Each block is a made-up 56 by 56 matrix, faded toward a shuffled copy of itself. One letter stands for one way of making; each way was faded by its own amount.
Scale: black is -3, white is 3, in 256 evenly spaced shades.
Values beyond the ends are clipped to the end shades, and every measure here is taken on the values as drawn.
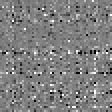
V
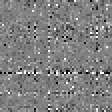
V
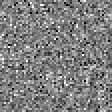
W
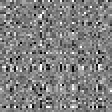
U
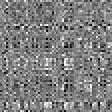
U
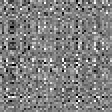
U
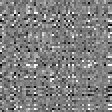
U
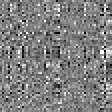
U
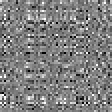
U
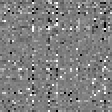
V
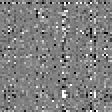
V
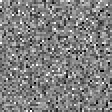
W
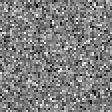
W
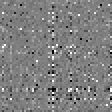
V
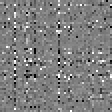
V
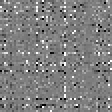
V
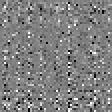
V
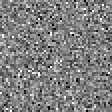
W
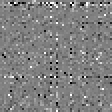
V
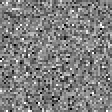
W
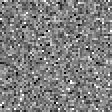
W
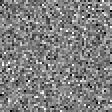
W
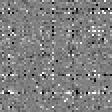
V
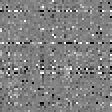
V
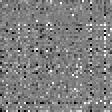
V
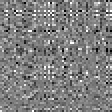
U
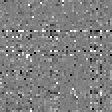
V
